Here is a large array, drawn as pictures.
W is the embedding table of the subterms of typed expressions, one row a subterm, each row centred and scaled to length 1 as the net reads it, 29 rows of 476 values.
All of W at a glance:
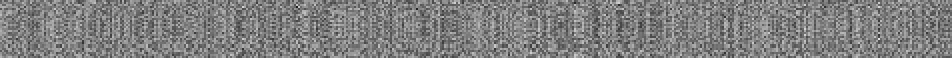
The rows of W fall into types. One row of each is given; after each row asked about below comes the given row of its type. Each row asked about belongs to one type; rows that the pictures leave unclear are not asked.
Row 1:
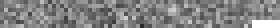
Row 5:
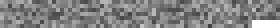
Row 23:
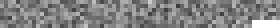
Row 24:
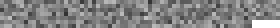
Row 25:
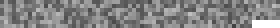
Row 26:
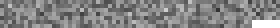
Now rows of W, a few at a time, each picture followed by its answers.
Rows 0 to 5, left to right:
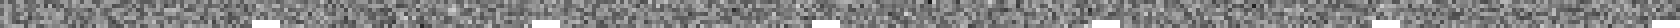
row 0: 25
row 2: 24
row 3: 5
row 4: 25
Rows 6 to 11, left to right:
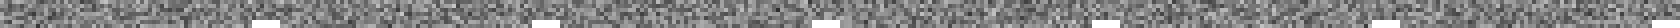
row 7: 24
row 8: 26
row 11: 1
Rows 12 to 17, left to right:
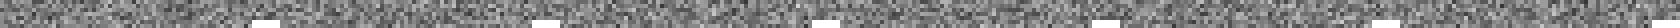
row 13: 1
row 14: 26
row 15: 5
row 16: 26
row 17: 26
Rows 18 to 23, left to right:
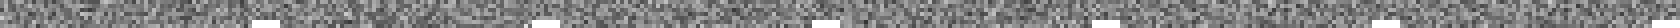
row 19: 1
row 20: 24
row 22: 23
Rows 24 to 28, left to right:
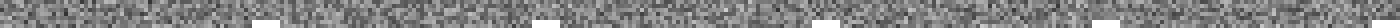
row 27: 24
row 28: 5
